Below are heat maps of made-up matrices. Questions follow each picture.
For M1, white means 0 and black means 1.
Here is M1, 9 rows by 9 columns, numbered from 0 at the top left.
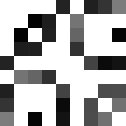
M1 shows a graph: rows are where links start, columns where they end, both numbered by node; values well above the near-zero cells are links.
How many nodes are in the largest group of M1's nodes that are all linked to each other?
5
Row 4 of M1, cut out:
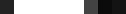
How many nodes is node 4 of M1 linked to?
4
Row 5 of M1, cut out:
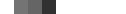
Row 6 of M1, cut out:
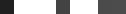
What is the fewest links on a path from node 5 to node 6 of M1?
3
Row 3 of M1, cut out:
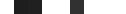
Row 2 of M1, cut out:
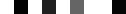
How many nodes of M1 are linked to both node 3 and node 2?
2
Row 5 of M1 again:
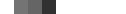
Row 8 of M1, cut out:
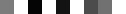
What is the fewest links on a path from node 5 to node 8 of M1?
2
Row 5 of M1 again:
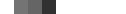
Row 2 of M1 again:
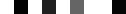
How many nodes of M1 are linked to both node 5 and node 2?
2
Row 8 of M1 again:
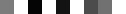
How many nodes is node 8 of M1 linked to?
5
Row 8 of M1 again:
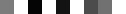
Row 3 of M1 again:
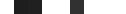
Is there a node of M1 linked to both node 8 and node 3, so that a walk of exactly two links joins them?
yes
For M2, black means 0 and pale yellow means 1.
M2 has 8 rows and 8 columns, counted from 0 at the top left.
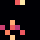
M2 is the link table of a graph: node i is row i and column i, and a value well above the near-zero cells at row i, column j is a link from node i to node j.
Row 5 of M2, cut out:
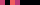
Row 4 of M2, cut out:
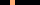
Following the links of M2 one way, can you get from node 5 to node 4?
yes
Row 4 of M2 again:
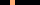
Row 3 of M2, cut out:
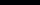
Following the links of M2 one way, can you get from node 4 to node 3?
no
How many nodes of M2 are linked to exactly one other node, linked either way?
2
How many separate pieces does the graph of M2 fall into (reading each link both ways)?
1
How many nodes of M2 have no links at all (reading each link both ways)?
0
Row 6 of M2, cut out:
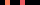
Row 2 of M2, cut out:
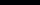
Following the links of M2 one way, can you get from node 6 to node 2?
yes
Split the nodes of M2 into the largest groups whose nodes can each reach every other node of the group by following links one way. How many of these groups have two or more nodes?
0
